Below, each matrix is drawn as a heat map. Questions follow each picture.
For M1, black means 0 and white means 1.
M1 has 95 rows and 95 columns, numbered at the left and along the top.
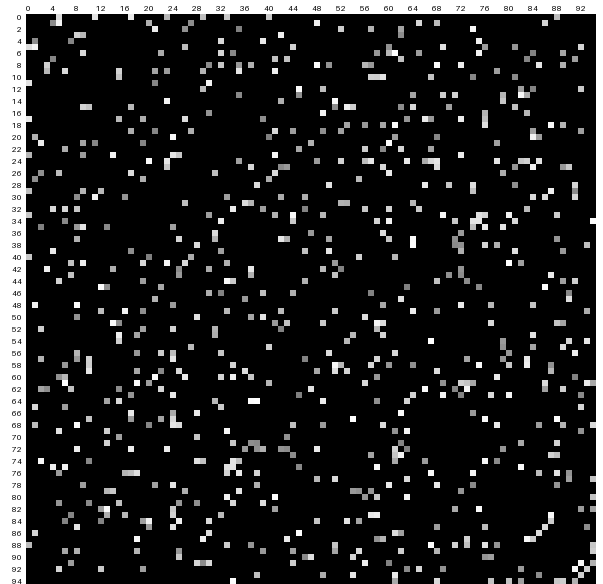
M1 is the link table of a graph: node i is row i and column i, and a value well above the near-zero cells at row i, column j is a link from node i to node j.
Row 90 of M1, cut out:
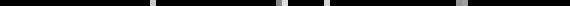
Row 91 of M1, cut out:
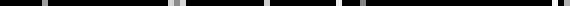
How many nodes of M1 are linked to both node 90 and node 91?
0
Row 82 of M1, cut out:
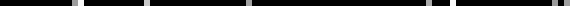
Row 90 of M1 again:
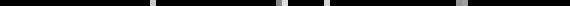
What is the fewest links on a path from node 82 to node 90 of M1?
3
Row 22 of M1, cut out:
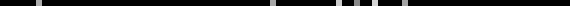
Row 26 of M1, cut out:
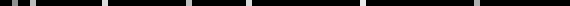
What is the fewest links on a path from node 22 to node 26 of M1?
3
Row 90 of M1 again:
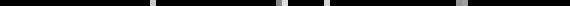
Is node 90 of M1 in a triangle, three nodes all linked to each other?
no
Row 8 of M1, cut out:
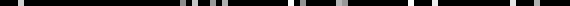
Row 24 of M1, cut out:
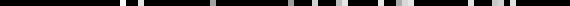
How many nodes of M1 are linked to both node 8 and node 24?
6
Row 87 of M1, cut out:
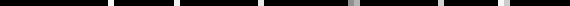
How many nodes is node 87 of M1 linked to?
8
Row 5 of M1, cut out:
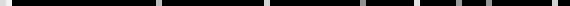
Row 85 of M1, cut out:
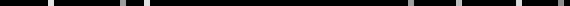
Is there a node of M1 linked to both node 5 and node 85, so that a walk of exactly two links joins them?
yes
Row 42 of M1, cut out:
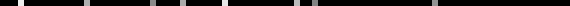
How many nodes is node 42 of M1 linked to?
8
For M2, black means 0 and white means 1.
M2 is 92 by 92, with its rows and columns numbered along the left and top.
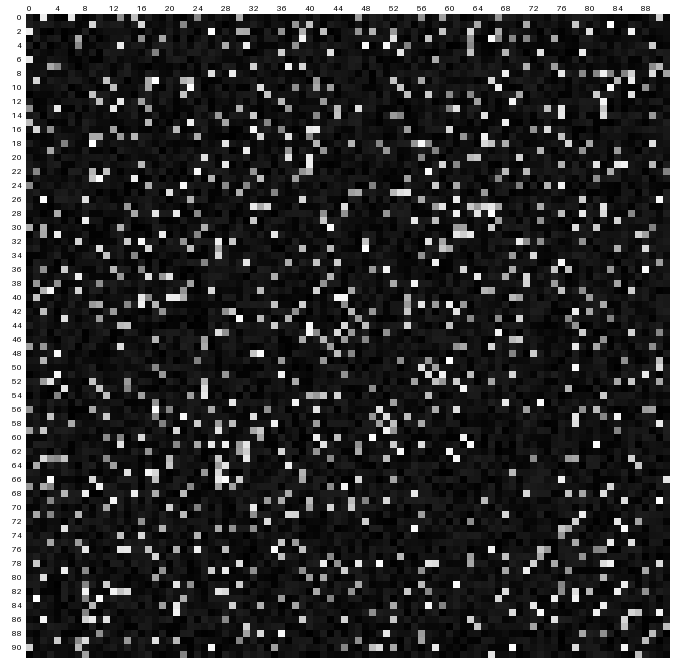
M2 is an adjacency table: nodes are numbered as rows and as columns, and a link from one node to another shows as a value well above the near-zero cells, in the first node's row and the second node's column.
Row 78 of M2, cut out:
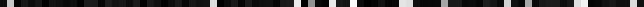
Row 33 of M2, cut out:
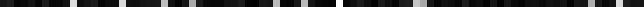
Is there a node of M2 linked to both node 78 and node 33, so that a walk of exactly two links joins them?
no
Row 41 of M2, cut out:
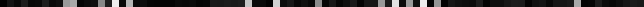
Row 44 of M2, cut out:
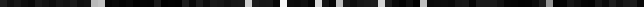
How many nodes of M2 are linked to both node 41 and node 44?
5
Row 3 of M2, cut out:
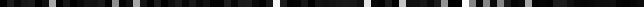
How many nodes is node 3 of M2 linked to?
12
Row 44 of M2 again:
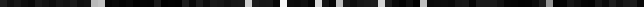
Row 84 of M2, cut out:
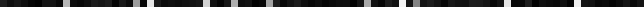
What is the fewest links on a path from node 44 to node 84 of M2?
3
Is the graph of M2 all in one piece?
yes
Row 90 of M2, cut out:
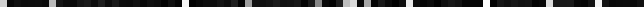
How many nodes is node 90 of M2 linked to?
12
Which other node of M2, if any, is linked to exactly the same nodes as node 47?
node 30
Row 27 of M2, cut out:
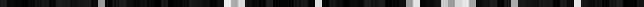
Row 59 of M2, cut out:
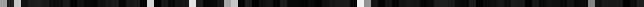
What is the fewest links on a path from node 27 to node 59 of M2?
1
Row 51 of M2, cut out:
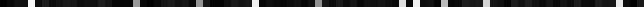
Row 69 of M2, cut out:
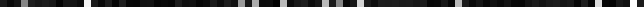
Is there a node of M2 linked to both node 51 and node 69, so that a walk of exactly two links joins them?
yes
